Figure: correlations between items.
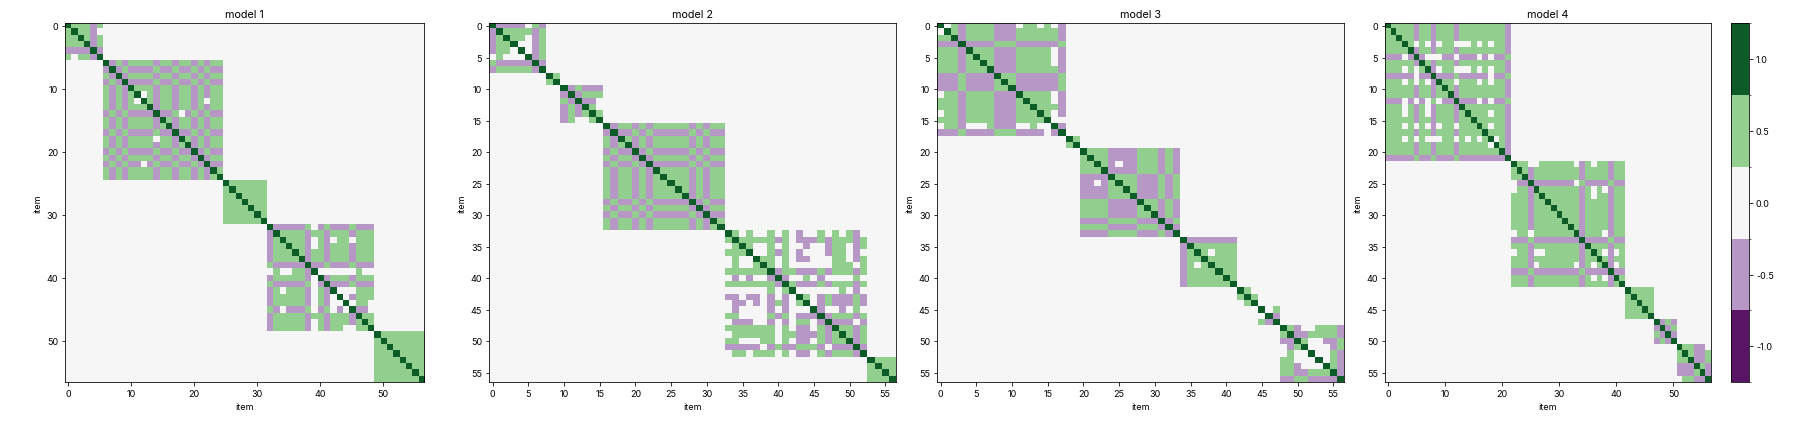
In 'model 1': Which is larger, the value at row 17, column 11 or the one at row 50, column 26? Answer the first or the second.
the second
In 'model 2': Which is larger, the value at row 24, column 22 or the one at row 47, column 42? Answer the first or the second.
the second
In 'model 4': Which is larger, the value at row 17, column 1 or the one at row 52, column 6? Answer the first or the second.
the first
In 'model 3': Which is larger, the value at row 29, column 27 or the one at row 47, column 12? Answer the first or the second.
the second
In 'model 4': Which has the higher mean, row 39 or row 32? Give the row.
32
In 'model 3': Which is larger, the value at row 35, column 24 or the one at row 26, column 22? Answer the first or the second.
the first
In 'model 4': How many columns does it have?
57
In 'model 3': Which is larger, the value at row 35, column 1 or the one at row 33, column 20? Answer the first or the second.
the first
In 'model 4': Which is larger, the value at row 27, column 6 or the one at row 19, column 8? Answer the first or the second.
the first
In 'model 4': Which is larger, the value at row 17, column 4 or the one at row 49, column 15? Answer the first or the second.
the first
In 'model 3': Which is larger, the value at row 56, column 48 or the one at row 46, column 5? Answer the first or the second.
the second
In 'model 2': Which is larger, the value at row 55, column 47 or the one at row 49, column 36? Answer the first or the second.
the second
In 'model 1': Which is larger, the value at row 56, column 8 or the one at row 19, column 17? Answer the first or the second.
the first
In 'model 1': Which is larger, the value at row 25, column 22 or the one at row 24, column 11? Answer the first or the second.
the second
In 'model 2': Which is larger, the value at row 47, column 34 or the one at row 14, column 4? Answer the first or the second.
the second
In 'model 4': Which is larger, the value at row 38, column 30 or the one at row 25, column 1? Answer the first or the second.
the first
